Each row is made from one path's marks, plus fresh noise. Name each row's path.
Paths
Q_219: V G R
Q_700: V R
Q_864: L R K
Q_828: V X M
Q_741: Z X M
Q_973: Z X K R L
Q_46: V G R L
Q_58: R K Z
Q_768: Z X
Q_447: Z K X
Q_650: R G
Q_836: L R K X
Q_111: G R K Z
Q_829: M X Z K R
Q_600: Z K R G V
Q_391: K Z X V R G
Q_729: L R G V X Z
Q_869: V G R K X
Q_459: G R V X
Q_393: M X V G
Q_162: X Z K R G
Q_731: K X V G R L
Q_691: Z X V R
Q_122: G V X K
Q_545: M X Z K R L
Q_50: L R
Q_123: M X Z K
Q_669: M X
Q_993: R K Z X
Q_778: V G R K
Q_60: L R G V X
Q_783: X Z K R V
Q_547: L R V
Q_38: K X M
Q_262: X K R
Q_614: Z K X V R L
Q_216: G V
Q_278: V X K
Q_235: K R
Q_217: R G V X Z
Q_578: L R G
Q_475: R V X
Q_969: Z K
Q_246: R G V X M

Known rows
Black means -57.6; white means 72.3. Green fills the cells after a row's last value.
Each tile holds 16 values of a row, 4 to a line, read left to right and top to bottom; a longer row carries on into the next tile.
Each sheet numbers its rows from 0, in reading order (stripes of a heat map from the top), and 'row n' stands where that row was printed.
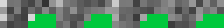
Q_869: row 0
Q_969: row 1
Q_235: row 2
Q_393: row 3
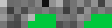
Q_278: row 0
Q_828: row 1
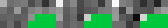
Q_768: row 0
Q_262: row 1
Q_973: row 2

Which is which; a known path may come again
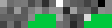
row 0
Q_768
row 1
Q_614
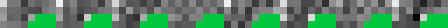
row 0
Q_235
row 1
Q_262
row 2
Q_600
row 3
Q_216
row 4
Q_123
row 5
Q_869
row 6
Q_828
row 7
Q_162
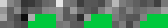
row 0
Q_111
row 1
Q_58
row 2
Q_969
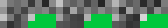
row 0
Q_122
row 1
Q_217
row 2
Q_729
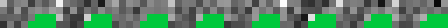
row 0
Q_741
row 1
Q_391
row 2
Q_669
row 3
Q_246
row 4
Q_393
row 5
Q_973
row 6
Q_447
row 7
Q_278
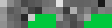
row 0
Q_864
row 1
Q_691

